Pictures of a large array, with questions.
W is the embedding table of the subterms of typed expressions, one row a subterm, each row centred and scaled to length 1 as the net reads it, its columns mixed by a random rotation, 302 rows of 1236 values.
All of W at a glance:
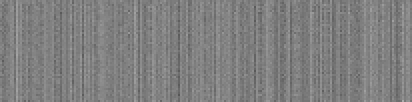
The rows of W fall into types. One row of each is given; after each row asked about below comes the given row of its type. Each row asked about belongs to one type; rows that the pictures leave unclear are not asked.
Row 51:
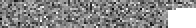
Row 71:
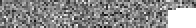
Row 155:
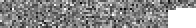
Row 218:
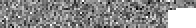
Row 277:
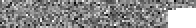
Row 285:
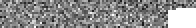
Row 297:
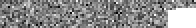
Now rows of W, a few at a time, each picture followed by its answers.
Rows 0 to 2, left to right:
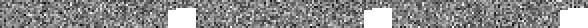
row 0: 285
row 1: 285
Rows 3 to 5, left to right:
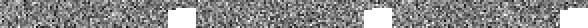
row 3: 218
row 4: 71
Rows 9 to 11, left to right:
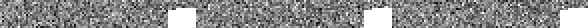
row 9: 218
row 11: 285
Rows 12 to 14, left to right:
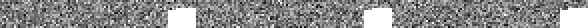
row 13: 71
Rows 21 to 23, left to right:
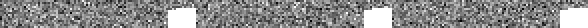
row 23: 51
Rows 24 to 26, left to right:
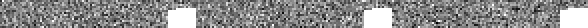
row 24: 71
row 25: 71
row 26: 155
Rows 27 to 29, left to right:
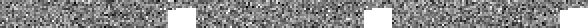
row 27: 277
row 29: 277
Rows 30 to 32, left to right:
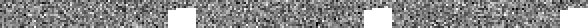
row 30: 285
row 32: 155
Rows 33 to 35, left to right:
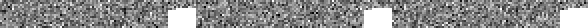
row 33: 155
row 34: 297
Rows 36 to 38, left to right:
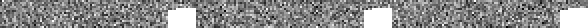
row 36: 71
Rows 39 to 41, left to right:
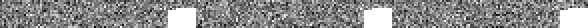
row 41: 71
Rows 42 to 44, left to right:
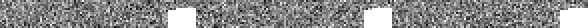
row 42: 218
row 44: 71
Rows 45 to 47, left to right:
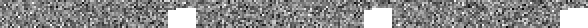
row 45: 218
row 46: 297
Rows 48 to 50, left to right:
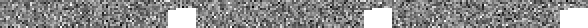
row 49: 218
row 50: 51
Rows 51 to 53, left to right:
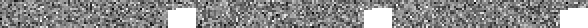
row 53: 218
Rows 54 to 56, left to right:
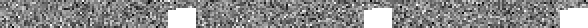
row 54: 218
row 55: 51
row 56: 297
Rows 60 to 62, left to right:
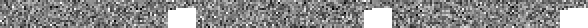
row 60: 218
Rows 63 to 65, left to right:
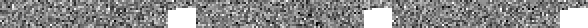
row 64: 277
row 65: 218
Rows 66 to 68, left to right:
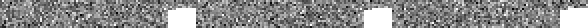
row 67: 277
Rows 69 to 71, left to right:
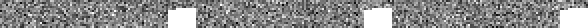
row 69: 285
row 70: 297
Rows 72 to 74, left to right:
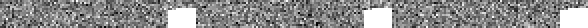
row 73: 277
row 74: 285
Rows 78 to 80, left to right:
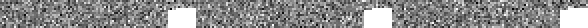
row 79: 71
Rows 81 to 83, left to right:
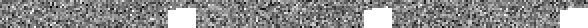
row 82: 277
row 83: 297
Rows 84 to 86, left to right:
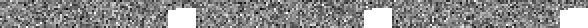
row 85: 285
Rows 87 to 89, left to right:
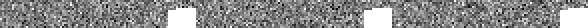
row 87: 71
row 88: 218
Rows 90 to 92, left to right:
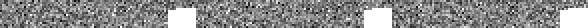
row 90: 285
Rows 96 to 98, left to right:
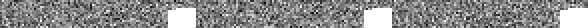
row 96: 51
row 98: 71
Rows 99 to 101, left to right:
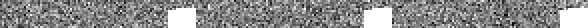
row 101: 277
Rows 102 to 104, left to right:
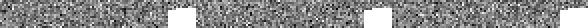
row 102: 155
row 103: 218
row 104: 285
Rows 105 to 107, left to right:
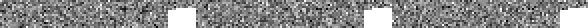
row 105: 155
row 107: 218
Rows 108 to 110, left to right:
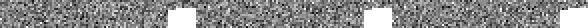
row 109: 297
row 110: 218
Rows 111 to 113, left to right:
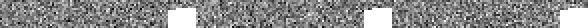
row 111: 51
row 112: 218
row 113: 71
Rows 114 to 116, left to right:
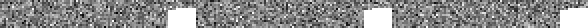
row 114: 297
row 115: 51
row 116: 285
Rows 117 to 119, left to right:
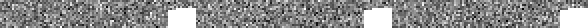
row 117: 155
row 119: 71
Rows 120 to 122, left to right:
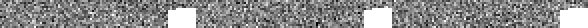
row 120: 285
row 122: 71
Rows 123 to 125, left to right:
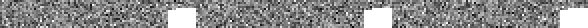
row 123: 51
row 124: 218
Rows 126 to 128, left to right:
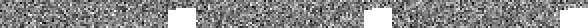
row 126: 285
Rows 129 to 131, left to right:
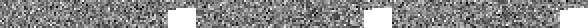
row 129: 218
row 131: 277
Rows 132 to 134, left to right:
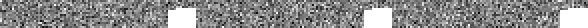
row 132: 155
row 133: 71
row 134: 71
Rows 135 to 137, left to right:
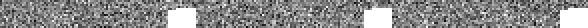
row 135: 71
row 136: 297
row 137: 285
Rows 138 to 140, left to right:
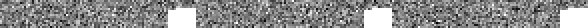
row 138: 297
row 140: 155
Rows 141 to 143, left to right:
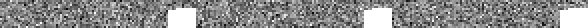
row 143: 51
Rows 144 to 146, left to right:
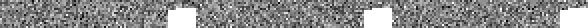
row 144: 71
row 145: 218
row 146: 218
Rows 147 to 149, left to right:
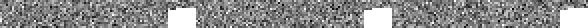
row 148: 218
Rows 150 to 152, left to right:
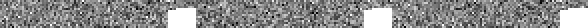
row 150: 218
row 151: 297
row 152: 218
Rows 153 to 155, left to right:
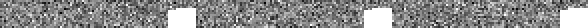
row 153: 285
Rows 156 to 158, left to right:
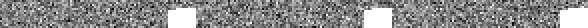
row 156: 51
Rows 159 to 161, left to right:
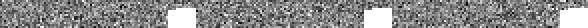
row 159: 71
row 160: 285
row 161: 277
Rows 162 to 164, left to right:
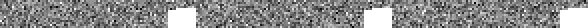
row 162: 218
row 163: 218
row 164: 297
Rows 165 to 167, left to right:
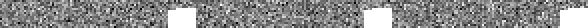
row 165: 51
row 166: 297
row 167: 155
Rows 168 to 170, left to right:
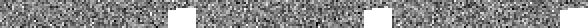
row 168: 218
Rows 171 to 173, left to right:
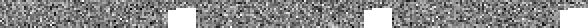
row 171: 218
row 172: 285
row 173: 51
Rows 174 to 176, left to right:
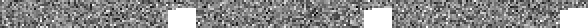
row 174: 51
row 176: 285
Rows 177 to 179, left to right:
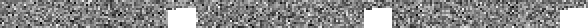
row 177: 277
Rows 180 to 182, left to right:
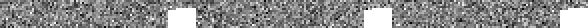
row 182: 51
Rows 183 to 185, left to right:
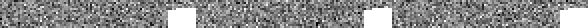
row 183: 51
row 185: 51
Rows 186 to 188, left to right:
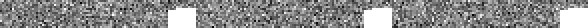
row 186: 155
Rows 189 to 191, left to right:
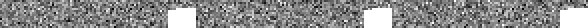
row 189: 51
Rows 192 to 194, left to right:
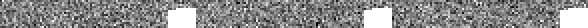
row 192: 71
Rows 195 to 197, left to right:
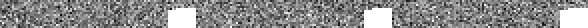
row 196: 285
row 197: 51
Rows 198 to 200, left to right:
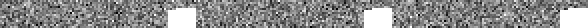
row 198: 297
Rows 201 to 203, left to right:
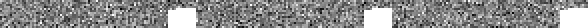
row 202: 155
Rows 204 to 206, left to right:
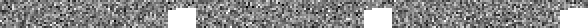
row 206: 71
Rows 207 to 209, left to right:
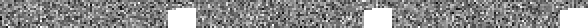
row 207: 51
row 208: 71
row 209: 71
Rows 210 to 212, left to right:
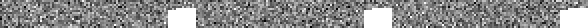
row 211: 51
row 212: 218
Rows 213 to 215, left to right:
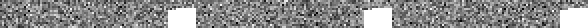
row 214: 277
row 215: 51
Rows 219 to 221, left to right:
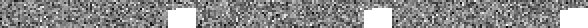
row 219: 51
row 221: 285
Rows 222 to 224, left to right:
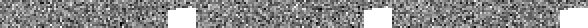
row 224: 277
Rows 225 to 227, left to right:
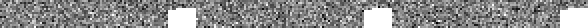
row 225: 285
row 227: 155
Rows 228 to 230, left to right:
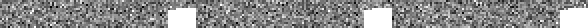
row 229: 297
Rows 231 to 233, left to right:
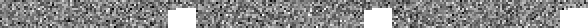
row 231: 51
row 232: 285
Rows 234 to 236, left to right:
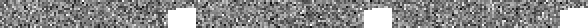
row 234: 218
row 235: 277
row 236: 155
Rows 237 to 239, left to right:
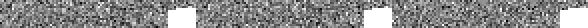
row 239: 218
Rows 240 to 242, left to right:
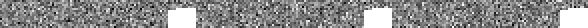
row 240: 51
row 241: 155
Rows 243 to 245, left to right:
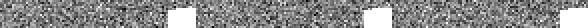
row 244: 277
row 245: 285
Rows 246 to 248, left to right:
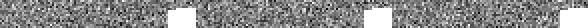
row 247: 51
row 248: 71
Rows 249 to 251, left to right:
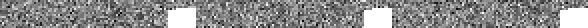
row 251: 285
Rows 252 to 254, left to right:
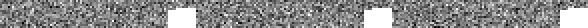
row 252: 297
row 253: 285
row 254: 155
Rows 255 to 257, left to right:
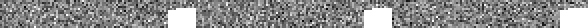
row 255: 285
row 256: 71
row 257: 51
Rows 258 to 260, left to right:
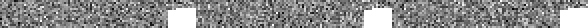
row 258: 51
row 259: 71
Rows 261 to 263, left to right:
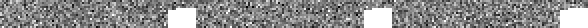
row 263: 71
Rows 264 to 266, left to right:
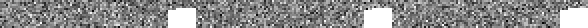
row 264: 285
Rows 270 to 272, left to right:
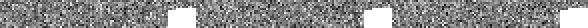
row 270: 155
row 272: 218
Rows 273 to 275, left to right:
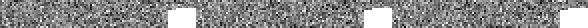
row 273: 51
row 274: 218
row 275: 218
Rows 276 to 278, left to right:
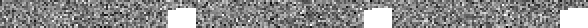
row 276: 71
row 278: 285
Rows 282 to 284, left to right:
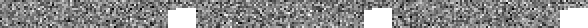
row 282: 51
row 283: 285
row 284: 51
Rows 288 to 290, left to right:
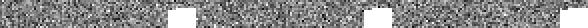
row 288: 51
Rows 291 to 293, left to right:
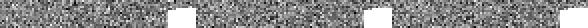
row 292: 277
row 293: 277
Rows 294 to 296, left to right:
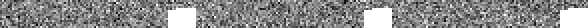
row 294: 51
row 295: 218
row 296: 285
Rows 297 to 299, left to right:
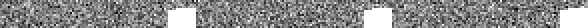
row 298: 71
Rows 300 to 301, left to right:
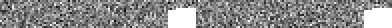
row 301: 71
